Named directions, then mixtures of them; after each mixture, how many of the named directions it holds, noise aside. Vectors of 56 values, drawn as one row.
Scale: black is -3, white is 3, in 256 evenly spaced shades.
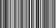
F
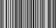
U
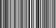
one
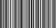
two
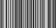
one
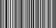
two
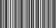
two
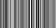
one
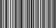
two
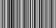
two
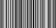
one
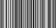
one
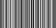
two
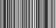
two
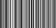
two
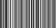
two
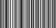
two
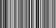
one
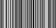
one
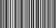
two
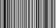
two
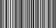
two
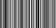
one
